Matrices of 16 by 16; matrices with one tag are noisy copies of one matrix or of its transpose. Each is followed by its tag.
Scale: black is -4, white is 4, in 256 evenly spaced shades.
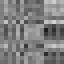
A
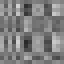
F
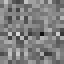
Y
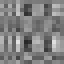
F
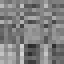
A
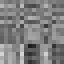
A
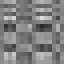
F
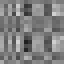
F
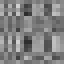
F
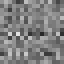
Y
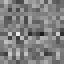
Y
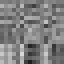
A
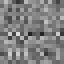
Y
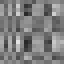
F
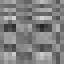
F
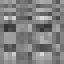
F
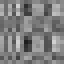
F
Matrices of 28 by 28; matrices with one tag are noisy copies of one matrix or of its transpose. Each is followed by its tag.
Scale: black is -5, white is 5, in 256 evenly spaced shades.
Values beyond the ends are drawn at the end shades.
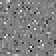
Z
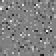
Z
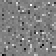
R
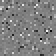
Z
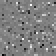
R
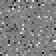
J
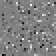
R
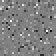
Z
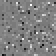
R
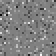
J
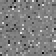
J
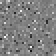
Z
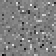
R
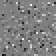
R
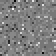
J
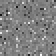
J
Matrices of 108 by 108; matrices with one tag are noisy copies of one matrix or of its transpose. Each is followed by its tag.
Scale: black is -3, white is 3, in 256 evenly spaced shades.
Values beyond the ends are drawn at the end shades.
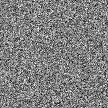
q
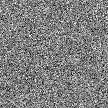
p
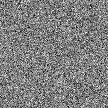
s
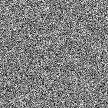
p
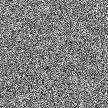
p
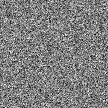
q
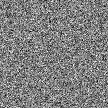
q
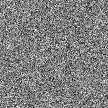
p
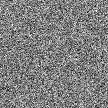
p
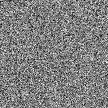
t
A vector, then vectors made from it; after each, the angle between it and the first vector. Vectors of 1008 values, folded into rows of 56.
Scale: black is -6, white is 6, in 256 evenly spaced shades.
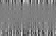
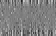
nearly parallel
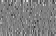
partly aligned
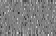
partly opposed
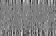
nearly parallel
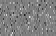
orthogonal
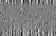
nearly opposite
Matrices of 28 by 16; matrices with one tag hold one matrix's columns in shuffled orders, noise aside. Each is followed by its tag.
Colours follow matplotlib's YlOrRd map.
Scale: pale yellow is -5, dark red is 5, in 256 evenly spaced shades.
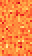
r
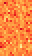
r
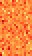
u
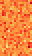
r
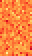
u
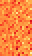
u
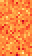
u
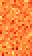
u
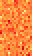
u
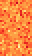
r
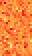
r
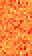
u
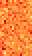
u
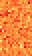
r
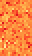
r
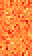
u
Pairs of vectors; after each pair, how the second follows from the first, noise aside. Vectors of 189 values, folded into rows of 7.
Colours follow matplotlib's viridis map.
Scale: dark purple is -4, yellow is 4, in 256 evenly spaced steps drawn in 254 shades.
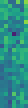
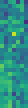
negated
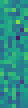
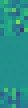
partly zeroed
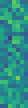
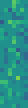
partly zeroed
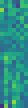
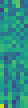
negated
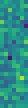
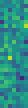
negated
